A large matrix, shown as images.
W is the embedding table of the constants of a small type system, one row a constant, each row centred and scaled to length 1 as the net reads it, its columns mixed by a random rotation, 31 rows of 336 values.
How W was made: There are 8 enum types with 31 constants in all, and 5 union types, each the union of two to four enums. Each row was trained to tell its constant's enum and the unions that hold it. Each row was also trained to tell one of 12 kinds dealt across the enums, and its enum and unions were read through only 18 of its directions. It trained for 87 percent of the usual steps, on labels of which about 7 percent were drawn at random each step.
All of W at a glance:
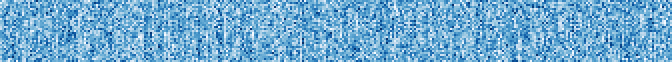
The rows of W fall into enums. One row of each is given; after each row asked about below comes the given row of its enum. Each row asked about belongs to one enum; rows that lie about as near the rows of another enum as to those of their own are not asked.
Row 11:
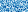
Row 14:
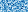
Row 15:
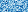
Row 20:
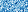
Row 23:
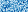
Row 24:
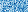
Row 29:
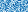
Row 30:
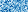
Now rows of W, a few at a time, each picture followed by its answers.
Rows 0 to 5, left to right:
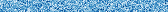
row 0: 20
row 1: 23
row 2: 15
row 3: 23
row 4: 20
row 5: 20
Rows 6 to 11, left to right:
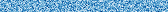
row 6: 29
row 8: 11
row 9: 15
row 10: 14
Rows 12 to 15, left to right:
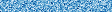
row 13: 15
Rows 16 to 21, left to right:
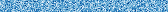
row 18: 14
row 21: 29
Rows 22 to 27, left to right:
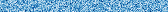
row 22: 14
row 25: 23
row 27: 23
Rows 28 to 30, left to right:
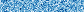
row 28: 14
